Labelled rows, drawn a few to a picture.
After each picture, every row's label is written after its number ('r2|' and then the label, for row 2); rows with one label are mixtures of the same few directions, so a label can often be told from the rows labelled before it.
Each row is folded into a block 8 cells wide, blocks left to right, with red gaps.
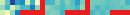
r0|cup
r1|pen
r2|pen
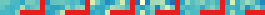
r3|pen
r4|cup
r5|pen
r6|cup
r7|cup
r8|cup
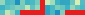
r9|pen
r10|pen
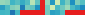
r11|pen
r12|cup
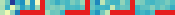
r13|cup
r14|cup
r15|cup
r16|pen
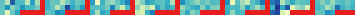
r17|cup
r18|pen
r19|cup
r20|cup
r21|pen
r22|cup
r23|cup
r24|pen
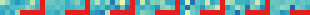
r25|pen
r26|pen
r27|pen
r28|cup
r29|cup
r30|pen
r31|pen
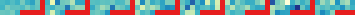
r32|pen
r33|cup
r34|pen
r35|cup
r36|cup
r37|cup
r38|pen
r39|pen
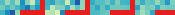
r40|pen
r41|pen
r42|cup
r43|pen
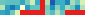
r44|pen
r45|cup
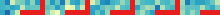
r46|cup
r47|pen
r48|pen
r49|pen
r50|cup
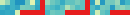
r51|pen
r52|pen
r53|cup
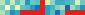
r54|cup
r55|pen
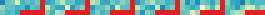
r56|pen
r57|pen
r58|pen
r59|pen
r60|pen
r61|pen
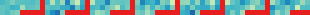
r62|pen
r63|pen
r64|pen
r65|cup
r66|pen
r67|pen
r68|pen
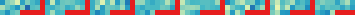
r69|pen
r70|cup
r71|cup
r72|pen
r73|cup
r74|pen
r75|cup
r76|pen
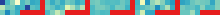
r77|pen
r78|pen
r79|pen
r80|cup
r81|pen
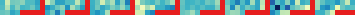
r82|cup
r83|pen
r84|cup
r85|cup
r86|cup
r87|cup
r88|cup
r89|pen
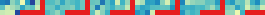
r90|pen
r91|pen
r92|cup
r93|pen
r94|cup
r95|pen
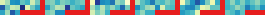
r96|pen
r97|pen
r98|cup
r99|pen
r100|pen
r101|pen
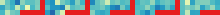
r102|pen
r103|cup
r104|pen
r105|pen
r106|cup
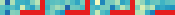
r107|cup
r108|pen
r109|cup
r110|cup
